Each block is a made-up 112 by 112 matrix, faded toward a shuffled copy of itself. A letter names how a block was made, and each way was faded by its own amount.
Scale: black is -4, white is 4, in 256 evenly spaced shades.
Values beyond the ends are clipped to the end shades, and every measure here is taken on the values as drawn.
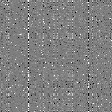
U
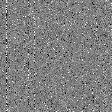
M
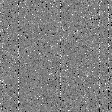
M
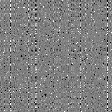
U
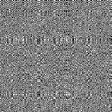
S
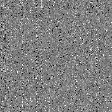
M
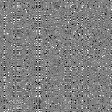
U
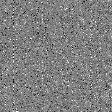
M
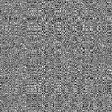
S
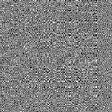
S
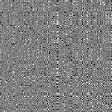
U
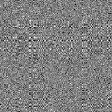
S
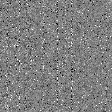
M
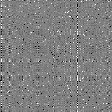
U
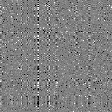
U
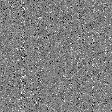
M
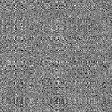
S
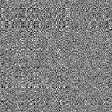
S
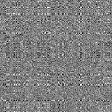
S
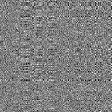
S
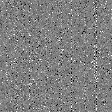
M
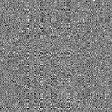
S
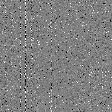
M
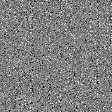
M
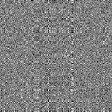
S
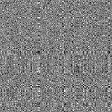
S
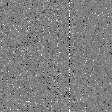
M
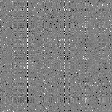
U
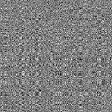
S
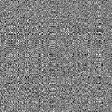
S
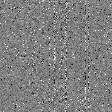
M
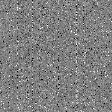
M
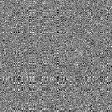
S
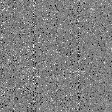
M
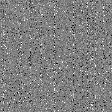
M
